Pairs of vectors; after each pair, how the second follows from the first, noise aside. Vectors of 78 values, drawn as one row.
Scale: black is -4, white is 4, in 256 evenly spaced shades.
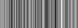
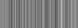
shrunk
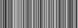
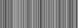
shrunk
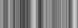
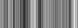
copied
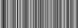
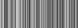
sign-scrambled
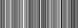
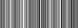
copied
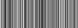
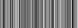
reversed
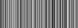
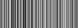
reversed
